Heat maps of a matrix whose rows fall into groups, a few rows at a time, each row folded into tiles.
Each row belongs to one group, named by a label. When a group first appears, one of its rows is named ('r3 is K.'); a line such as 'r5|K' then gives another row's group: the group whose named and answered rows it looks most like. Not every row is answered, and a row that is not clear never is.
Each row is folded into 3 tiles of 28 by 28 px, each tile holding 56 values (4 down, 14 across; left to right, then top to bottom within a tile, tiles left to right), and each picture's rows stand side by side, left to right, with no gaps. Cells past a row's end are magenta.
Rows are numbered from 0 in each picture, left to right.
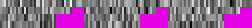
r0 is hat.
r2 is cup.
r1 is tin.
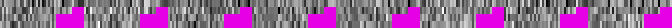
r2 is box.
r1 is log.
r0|cup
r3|tin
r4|tin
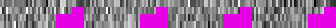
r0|log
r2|hat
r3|cup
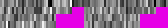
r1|box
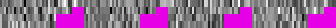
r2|hat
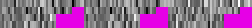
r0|tin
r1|tin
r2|hat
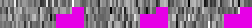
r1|tin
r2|box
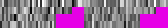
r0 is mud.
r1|hat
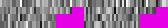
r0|hat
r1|mud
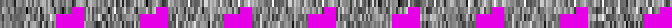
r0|tin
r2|hat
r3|hat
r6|hat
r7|cup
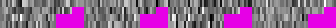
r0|box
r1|tin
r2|box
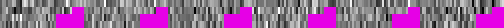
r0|box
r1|hat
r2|tin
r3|log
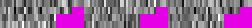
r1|hat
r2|tin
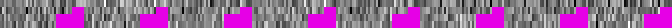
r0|tin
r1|hat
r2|cup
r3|log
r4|cup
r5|box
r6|box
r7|box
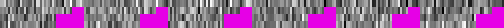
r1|log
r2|mud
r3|tin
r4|box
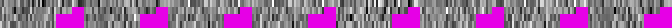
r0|cup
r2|hat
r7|tin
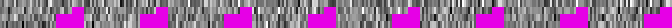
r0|cup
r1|box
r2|hat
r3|log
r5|mud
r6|log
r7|mud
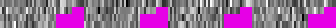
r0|log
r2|mud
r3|log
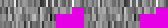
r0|log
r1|log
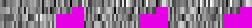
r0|box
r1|mud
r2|mud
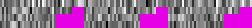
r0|mud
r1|cup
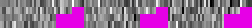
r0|log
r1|log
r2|cup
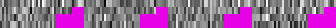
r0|mud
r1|box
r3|cup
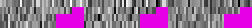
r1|mud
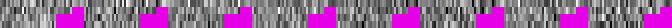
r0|box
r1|mud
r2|hat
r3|log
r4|box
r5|tin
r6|log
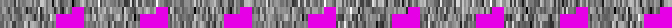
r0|tin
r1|log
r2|tin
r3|log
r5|hat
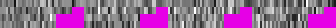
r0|tin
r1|cup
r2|log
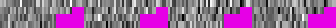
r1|cup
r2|mud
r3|tin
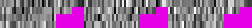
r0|cup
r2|log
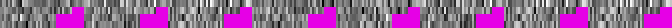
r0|box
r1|hat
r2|mud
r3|box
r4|tin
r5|hat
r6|mud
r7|mud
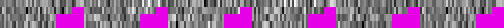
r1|cup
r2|box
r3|mud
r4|box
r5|tin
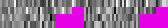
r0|log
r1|mud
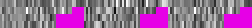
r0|log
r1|mud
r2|log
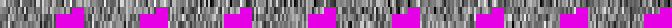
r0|hat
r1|hat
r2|cup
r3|cup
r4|tin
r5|cup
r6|box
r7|box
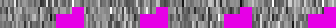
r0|log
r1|log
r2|tin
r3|hat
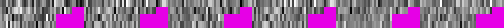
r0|box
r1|mud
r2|tin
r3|mud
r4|cup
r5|hat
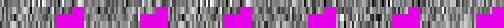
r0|mud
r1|cup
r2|mud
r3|tin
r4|box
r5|box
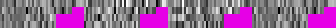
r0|tin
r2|cup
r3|tin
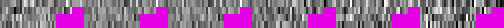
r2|log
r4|cup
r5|box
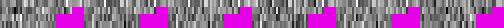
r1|hat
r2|hat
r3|hat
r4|hat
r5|tin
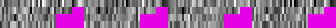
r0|mud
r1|cup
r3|cup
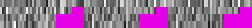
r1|hat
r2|hat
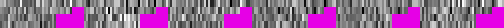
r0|hat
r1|box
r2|cup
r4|tin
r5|mud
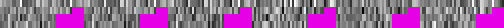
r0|hat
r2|hat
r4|tin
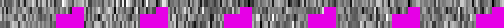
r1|mud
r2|box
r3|box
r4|tin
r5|tin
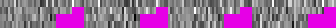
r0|log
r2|log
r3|hat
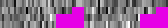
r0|tin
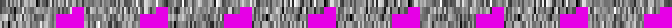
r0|box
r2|cup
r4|mud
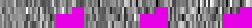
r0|log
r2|mud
